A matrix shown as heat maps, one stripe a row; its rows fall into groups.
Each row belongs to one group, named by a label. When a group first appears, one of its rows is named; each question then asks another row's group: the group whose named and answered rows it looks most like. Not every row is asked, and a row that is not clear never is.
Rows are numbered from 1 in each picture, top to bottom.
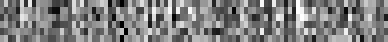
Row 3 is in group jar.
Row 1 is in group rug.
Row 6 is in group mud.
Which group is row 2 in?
jar
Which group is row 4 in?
rug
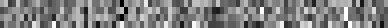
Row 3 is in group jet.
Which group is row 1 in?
mud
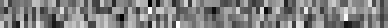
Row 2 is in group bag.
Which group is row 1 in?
mud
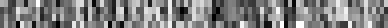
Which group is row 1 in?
mud
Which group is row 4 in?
rug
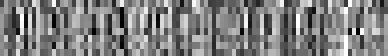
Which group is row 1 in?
mud
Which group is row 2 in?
jet
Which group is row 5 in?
bag
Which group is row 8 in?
mud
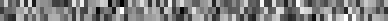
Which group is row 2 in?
jar
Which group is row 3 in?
bag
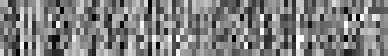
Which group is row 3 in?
bag
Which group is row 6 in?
jar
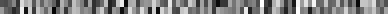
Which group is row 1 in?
jar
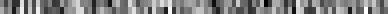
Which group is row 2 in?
jet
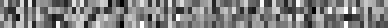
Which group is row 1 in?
rug
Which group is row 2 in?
bag
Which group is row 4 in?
jet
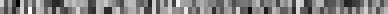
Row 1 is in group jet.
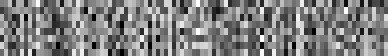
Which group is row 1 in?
jet
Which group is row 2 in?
jar
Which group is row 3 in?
bag
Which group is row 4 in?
rug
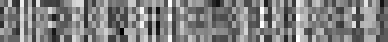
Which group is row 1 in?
jet
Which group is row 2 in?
rug
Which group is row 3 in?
jar
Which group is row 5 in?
jet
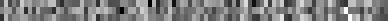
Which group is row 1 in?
rug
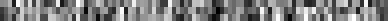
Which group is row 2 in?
jar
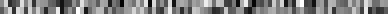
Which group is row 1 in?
rug
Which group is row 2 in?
jet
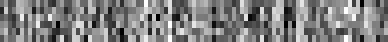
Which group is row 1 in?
jar
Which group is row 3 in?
bag
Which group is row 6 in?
jar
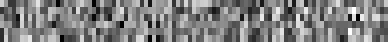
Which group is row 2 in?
bag
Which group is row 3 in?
bag
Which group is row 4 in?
jet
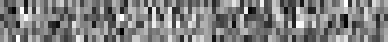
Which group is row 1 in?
bag
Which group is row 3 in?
jar
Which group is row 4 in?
jar
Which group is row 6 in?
mud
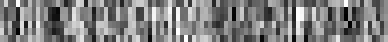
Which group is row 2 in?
jar
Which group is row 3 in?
jar
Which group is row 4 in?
jet
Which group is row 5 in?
jet
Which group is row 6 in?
mud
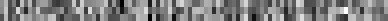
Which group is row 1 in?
rug
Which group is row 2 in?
mud
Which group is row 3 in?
rug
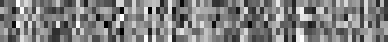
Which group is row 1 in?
jar
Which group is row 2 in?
jet
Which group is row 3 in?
jar
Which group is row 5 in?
rug
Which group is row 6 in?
jar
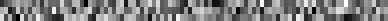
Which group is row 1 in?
jar
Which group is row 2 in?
mud
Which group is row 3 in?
jet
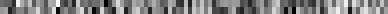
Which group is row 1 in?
bag
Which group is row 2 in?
mud
